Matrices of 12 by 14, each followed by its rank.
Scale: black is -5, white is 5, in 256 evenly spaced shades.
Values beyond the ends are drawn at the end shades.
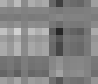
one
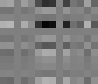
one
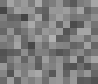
full rank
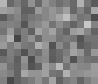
full rank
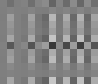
one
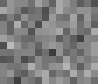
full rank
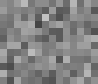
full rank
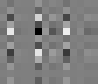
one
